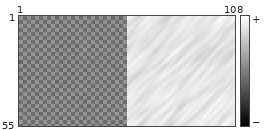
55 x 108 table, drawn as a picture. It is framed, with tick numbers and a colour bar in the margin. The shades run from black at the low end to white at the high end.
It is made of 1 by 2 panels. Panel 1,1: middling, checkered. Panel 1,2: very high, slanting up to the right, faint in contrast.
